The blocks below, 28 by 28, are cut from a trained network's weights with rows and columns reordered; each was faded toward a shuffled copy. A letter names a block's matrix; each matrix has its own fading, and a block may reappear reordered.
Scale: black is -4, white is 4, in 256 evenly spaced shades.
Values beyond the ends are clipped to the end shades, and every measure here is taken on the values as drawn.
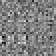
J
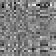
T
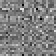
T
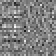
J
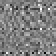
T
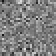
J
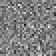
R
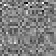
T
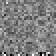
T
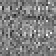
J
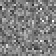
R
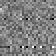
T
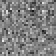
J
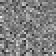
R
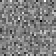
R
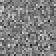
R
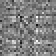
J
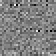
T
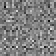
J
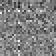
R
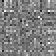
J
